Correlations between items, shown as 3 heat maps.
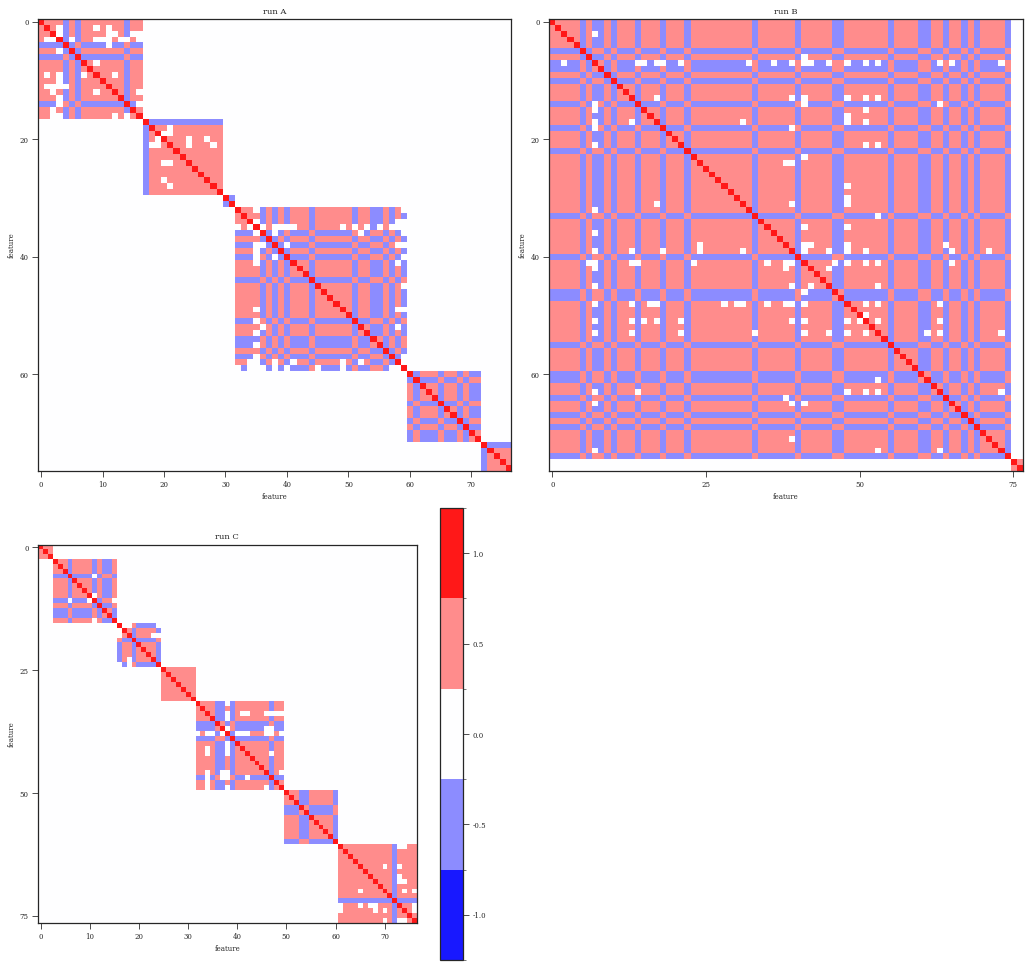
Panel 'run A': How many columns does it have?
77
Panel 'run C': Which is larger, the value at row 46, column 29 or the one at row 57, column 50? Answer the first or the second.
the second
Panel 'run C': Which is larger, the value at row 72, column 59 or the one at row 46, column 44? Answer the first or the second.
the second
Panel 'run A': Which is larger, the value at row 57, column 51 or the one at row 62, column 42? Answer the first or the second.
the first
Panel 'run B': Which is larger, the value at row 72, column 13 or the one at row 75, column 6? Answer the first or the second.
the first
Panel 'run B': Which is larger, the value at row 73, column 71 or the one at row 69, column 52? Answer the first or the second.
the first
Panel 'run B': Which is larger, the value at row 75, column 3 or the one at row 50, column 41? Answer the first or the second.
the second
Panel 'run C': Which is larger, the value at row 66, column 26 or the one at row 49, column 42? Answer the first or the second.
the second
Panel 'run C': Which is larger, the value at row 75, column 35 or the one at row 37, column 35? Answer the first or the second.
the first
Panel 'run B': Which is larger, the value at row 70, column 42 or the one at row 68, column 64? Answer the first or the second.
the first
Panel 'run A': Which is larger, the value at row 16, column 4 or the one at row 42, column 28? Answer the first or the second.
the second
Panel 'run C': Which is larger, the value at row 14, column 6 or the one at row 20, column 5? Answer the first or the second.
the first
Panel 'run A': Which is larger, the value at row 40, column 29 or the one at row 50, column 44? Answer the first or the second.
the first
